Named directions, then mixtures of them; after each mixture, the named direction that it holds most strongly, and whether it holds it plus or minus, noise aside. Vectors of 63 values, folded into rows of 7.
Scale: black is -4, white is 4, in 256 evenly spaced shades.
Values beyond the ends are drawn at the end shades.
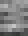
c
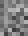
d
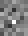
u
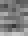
c, minus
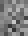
d, plus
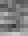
c, minus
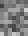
d, plus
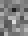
u, plus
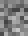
d, minus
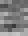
c, minus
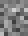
d, plus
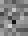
u, minus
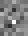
u, plus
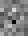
u, minus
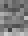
c, minus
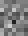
u, minus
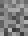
d, plus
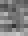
c, minus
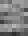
c, plus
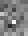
u, plus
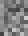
d, minus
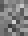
d, plus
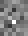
u, plus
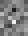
u, plus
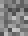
d, minus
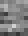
c, plus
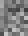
d, minus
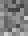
d, minus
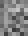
d, plus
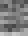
c, minus
